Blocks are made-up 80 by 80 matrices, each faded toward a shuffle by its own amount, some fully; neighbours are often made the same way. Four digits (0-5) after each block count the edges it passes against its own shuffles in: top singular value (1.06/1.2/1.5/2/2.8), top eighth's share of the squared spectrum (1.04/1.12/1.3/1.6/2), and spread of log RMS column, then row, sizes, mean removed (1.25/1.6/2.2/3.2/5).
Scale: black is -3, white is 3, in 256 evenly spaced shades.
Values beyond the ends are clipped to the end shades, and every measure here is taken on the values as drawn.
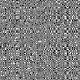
5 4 3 3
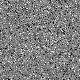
2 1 0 0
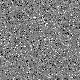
2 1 0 0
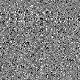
3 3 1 2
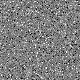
1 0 0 0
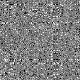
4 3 2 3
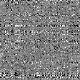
4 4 2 3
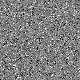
0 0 0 0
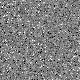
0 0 0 0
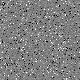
1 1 0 0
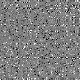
4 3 2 2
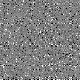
4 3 2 2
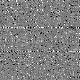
4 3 1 2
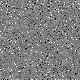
2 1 0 0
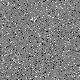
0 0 0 0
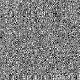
4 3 2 2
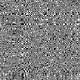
4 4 2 3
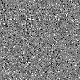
3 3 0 2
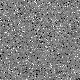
2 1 0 0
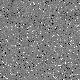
2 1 0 0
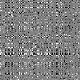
5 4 3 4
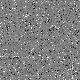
2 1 0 0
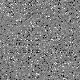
3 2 0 1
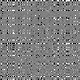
5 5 3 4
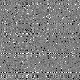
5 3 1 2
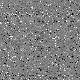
3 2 0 1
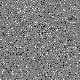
3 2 0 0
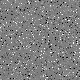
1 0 0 0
